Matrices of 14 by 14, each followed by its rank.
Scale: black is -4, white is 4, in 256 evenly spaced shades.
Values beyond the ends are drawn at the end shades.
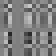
one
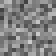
full rank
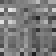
three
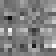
three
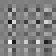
one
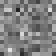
three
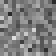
full rank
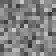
full rank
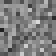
full rank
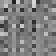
three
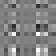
one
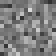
full rank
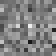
three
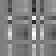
one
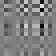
one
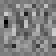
three
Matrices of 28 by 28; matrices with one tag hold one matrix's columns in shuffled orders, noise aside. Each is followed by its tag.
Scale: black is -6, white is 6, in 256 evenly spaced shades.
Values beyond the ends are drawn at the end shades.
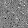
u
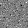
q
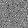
q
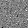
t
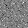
q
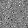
u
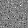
u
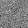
t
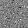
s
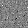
u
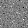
s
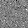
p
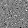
t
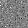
u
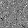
u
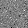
t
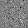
s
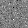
s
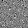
p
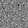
q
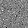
t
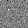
p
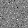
s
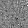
u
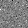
p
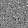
u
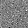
t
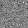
q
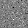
s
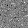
q
